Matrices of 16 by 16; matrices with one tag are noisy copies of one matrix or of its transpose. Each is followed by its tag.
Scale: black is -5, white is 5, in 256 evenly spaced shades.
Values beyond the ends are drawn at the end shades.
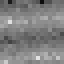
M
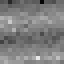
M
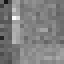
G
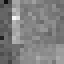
G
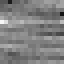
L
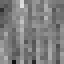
L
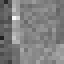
G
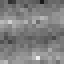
M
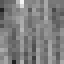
L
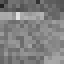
G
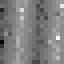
M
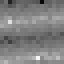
M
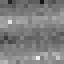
M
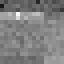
G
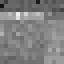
G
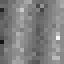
M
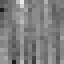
L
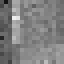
G
